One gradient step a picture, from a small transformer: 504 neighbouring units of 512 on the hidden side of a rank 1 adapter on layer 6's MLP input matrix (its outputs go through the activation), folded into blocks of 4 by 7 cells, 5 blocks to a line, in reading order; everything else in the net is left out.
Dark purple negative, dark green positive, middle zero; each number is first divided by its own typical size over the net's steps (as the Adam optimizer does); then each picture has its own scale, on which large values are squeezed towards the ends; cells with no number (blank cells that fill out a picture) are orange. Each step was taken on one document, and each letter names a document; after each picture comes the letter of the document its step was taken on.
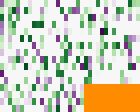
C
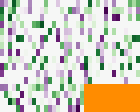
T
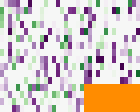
T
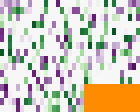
C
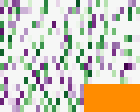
C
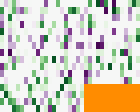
T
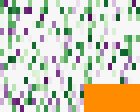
C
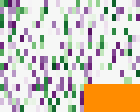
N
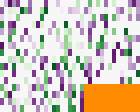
N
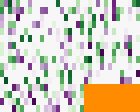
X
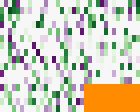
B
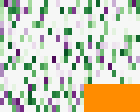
C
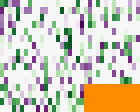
B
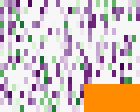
T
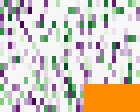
X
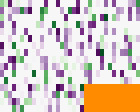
N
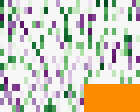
X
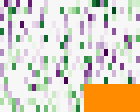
T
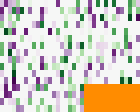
N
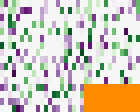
N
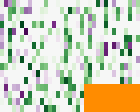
X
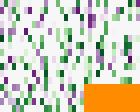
C
